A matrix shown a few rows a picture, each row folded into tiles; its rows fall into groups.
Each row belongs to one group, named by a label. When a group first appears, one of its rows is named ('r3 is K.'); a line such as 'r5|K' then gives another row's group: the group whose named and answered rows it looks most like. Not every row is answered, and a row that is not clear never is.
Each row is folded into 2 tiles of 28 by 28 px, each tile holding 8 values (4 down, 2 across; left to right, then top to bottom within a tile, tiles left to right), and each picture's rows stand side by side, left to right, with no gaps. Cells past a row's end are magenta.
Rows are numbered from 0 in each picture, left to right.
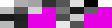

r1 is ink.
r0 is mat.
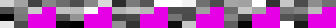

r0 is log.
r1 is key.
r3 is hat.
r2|key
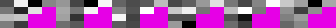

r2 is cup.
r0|ink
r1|cup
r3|key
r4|key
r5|ink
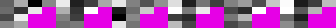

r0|ink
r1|cup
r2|log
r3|mat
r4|ink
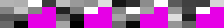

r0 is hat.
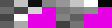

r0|ink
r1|hat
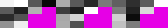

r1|ink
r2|cup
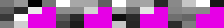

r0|ink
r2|mat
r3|hat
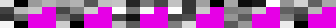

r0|log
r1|log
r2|mat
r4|cup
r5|log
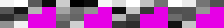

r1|cup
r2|hat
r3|hat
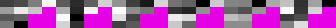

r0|key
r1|cup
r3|ink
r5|mat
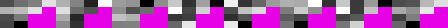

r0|key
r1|cup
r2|ink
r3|mat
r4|log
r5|hat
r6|mat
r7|key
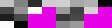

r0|log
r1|mat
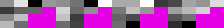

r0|ink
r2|hat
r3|key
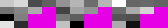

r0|log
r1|log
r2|log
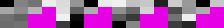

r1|cup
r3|ink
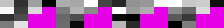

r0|mat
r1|hat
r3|hat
